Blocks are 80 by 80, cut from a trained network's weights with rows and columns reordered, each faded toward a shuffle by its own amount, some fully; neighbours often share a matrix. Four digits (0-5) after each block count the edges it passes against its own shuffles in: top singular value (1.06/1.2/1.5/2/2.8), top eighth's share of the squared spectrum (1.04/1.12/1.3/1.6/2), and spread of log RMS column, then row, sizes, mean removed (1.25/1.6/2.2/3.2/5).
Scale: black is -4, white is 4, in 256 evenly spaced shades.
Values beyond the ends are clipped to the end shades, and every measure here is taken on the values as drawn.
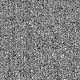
1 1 0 0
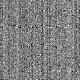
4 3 1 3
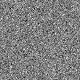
0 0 0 0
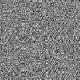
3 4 2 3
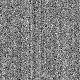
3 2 0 0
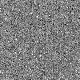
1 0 0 0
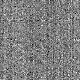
3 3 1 2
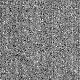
2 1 0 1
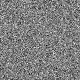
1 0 0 0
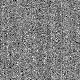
2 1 0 0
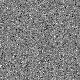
0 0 0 0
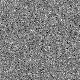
0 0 0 0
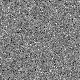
0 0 0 0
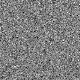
2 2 0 1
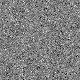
0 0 0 0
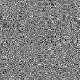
3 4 2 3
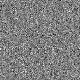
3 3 1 1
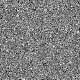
1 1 0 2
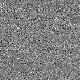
2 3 0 2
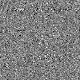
2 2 0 2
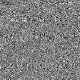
2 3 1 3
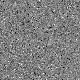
1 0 0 0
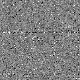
3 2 1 1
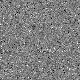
1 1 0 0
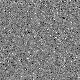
1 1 0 0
